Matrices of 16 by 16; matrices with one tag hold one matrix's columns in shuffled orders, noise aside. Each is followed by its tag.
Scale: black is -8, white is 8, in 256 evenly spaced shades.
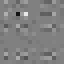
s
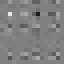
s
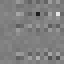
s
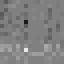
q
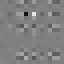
s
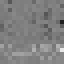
q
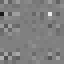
s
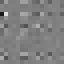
s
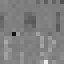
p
